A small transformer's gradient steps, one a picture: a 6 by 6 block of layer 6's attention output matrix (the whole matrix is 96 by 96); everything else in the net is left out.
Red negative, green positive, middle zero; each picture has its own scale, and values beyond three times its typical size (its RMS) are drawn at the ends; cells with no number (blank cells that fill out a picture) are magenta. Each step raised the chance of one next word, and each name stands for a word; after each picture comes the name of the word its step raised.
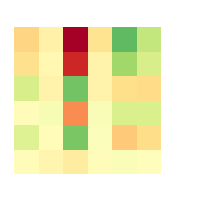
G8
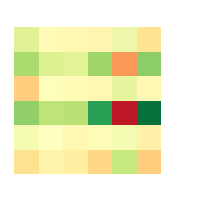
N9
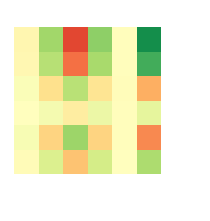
G8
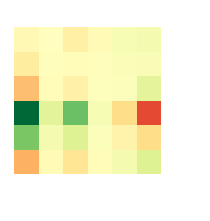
N9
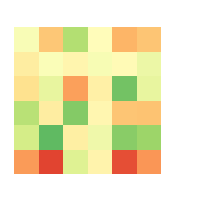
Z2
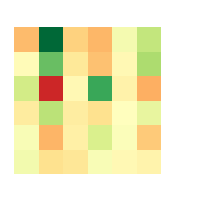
G8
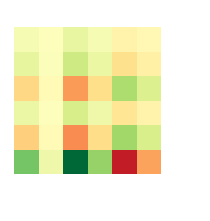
Z2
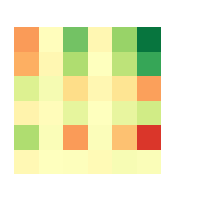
G8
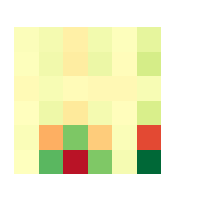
Z2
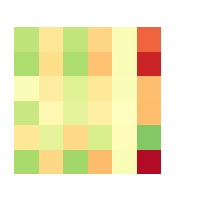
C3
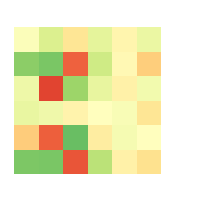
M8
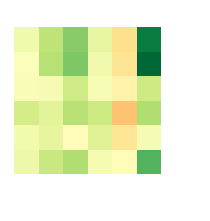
C3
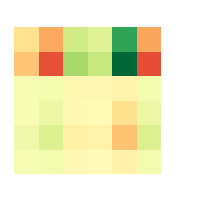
M8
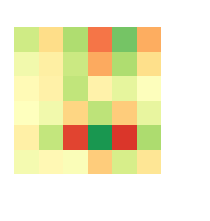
C3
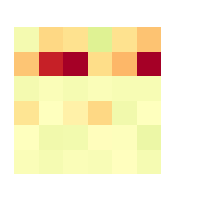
M8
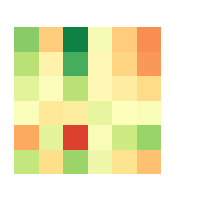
C3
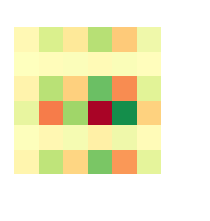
N9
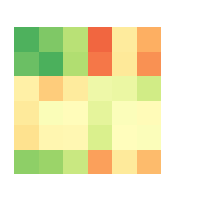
M8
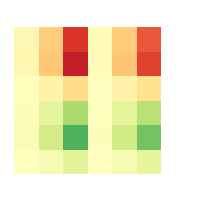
C3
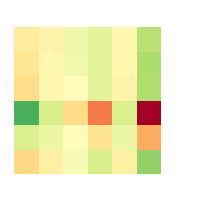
N9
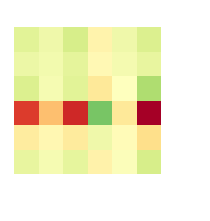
N9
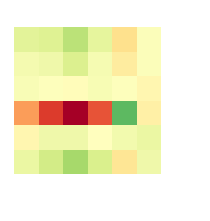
N9
